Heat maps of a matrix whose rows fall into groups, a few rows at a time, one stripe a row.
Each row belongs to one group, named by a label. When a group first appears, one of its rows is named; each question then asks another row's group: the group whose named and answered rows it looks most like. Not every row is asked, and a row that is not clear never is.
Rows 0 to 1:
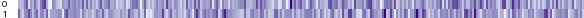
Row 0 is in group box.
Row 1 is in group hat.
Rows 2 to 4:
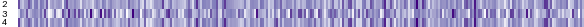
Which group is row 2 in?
hat
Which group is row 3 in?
box
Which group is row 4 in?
hat
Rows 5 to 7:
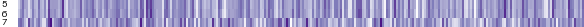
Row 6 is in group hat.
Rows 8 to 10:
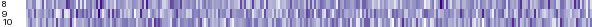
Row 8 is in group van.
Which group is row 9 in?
box
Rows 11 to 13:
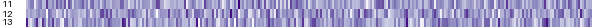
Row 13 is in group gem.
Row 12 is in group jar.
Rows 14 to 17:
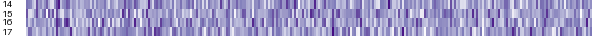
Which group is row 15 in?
gem
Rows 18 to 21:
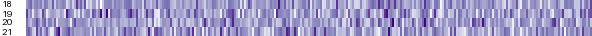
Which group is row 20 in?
hat
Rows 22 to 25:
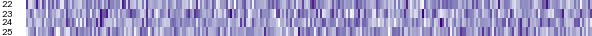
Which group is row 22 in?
gem
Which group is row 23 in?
jar
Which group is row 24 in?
van
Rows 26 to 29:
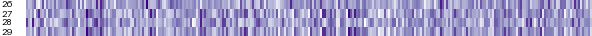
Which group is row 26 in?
van
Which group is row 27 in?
van
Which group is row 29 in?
van
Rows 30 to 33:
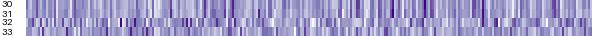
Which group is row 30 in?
hat
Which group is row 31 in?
hat
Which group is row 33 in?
jar
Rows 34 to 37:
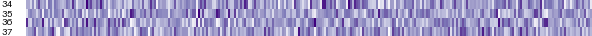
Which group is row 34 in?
van
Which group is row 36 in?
gem
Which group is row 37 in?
box
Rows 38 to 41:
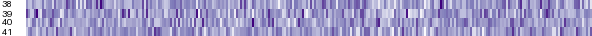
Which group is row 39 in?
gem
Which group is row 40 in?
box
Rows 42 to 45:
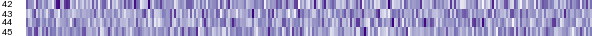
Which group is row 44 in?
hat
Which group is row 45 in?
gem
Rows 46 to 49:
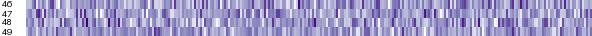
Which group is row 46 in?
box
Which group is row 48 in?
gem
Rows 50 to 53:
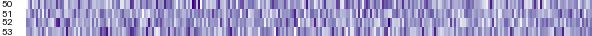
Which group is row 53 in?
jar
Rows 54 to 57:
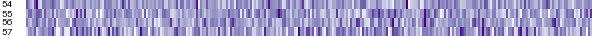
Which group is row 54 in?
gem
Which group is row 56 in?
hat
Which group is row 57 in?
box
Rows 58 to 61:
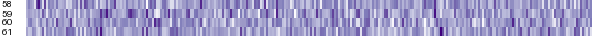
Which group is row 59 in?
jar
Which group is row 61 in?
van
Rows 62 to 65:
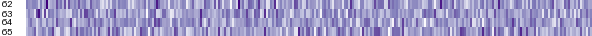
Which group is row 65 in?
box
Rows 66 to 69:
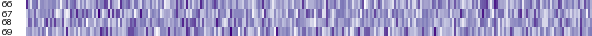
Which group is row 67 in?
box
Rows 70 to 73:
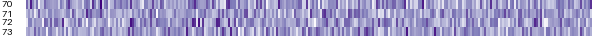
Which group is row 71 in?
van
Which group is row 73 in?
jar
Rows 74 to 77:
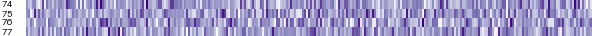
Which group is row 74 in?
van
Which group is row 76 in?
jar
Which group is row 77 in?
gem
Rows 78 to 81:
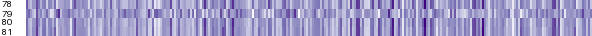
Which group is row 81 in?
hat
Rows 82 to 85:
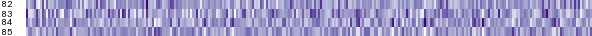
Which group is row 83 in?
gem
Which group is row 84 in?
hat
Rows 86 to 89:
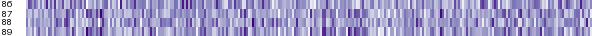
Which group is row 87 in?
van
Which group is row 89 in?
van
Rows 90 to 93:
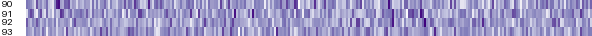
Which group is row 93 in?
jar
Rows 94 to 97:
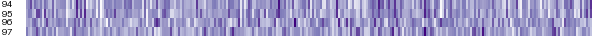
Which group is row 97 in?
hat
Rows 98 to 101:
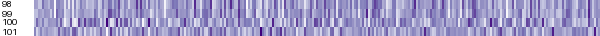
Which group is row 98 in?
jar
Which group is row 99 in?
jar
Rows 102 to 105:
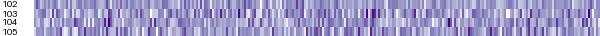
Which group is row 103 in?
jar
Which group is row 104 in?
van
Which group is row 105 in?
box
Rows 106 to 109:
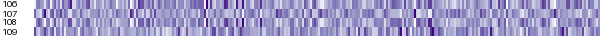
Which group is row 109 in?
hat
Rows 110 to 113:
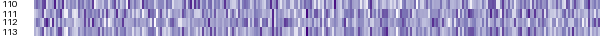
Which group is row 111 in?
box
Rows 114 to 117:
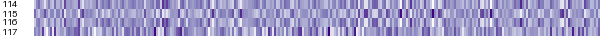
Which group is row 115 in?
hat
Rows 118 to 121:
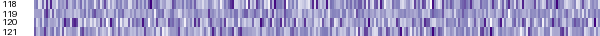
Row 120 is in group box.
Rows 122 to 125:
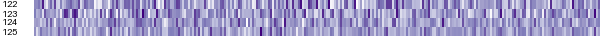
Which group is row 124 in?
jar
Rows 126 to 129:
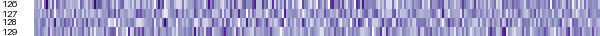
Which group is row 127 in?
jar
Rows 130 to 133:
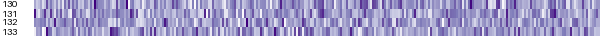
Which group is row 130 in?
gem
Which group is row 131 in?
gem
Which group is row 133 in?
jar
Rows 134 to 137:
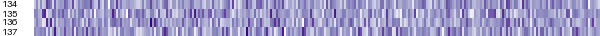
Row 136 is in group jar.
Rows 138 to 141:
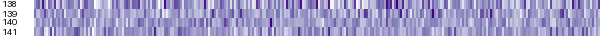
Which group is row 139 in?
hat
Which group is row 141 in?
van
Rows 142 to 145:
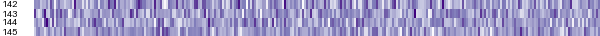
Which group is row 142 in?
jar
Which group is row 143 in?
gem
